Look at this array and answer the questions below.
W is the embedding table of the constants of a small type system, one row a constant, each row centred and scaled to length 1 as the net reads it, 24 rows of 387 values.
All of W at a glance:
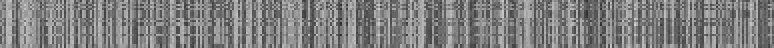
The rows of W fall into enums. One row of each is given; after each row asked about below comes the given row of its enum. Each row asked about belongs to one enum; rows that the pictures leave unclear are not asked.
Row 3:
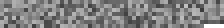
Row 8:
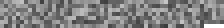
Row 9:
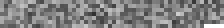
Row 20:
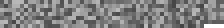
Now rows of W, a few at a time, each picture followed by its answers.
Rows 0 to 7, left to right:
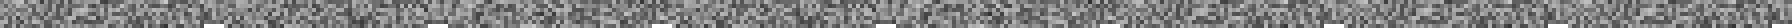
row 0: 8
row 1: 3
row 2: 9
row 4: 9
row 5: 8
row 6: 8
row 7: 8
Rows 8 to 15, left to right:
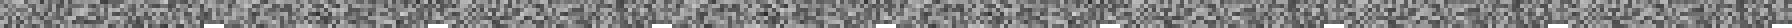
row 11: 9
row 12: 9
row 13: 20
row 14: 20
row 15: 20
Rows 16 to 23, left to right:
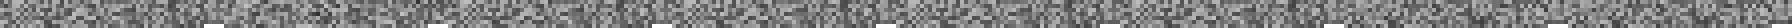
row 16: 20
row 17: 9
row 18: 20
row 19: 20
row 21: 20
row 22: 3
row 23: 3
